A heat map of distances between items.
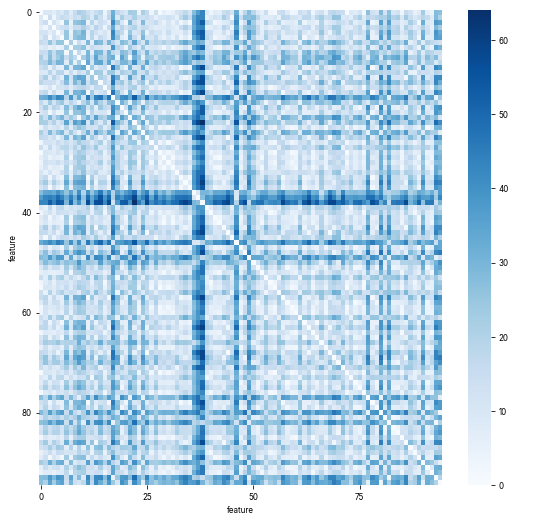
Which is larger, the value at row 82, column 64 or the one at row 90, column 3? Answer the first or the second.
the first
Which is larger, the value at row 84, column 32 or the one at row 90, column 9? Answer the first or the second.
the first
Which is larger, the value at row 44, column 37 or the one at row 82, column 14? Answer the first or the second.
the first
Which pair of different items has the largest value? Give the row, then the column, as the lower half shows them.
38, 22
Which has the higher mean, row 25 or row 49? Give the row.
49
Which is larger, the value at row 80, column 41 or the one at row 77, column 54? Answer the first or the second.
the first
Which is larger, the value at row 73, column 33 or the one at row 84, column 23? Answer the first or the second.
the first
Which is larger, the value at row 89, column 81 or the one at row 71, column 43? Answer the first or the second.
the second
